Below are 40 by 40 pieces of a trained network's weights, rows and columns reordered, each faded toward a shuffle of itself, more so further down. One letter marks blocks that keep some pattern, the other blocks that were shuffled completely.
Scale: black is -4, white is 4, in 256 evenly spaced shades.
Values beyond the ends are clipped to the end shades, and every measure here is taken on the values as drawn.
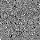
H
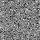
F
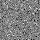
F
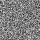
F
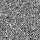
F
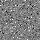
F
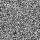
F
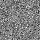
F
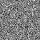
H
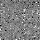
H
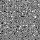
H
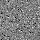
F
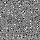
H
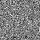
H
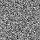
H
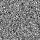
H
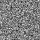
F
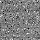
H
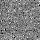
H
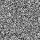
H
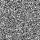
F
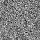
H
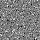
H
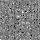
H
